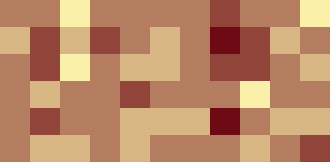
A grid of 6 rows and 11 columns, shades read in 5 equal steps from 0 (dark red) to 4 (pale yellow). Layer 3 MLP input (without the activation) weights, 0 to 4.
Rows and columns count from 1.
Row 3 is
2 1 4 2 3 3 2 1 1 2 3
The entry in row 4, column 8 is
2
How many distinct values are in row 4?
4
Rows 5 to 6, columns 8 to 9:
0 2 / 2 3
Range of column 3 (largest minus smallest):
2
